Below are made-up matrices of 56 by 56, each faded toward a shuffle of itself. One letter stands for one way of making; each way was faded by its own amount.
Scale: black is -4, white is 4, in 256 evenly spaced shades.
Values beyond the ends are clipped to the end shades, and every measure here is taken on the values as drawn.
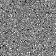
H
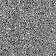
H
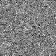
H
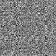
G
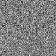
G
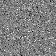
H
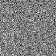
G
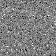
H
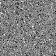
H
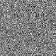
G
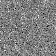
H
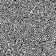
H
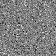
H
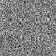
G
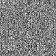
G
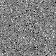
H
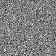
H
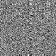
G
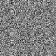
G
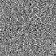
G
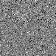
H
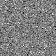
H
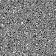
H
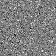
H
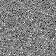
H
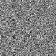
G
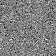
H
